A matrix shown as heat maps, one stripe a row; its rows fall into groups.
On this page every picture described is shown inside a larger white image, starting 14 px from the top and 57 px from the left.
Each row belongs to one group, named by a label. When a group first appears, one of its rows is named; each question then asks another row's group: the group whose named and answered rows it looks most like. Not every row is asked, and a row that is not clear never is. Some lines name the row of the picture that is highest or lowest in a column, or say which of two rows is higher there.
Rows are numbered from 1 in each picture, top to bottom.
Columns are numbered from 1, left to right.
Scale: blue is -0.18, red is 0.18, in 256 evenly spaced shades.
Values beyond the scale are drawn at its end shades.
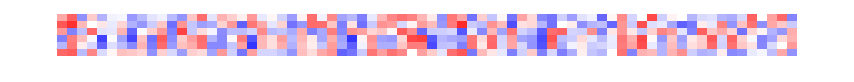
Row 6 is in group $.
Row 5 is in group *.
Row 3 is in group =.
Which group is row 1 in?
$
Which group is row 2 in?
$
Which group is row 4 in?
*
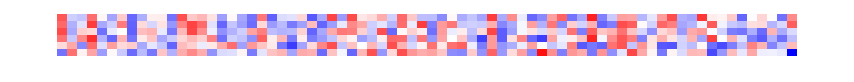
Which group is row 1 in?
=
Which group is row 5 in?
$
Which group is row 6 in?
*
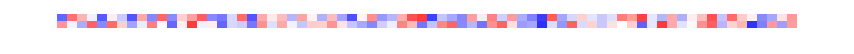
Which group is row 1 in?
*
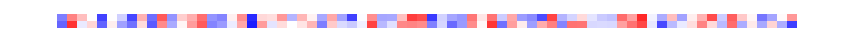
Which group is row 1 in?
*
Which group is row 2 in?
*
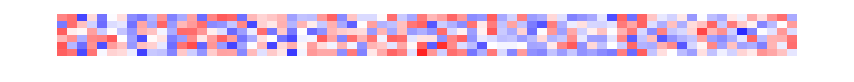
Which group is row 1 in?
$
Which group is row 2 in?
*
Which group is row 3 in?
=
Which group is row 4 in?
$
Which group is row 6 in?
$
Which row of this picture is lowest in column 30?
2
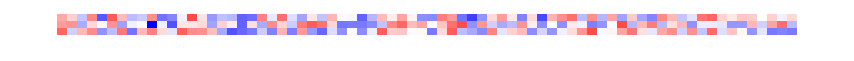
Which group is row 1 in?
=
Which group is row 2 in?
$
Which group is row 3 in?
=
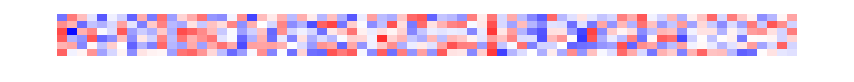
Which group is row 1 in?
*
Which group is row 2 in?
$
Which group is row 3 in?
=
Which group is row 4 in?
=
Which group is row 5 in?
$
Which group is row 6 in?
=
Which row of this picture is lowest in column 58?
5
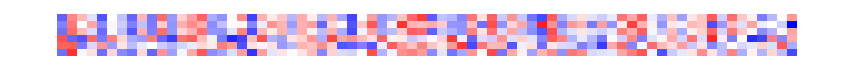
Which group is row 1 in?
*
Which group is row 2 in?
*
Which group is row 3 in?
*
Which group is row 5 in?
$
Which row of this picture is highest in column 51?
4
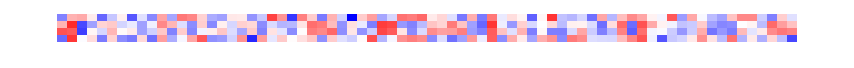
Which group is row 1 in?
*
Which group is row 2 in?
$
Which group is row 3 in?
$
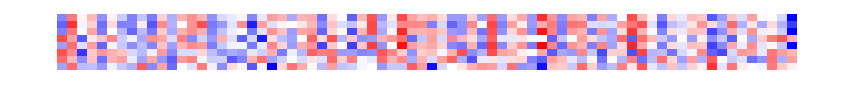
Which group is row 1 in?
*
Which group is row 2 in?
*
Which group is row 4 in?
$
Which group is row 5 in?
*
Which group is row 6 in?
$
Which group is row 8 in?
*
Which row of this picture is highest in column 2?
2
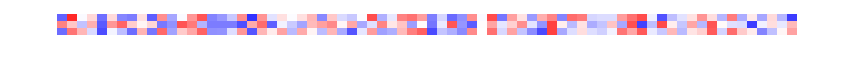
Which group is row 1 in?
*
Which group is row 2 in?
=
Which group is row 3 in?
*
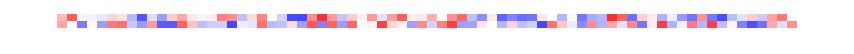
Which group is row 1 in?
$
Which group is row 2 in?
=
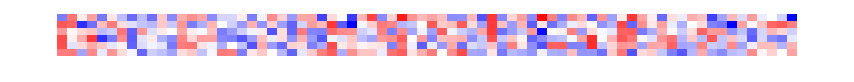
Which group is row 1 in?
*
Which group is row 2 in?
$
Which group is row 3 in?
=
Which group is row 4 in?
=
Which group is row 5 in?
=
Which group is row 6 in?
$
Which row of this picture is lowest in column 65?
4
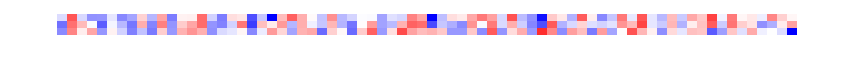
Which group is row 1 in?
*
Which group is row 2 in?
*
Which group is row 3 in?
*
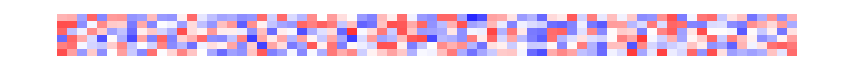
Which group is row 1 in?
=
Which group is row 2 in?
$
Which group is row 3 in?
=
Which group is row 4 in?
*
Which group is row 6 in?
=
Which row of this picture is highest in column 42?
4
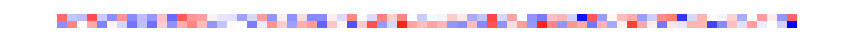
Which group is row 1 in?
=
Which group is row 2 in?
*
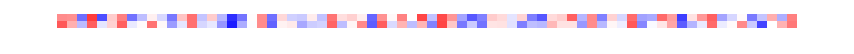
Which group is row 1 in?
=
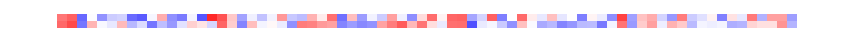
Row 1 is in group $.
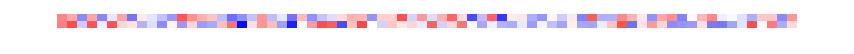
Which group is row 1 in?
=
